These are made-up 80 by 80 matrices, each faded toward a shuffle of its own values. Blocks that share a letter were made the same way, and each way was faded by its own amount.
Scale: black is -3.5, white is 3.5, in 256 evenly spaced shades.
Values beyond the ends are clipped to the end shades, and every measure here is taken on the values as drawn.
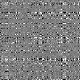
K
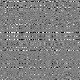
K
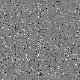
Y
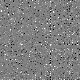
Y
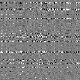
K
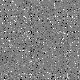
Y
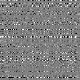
K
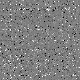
Y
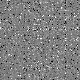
Y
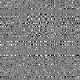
K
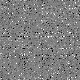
Y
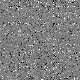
Y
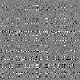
K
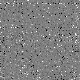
Y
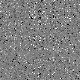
Y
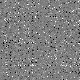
Y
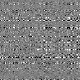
K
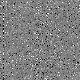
Y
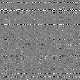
K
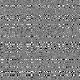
K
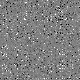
Y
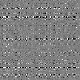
K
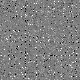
Y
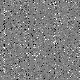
Y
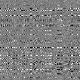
K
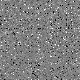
Y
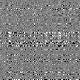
K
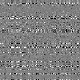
K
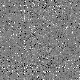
Y
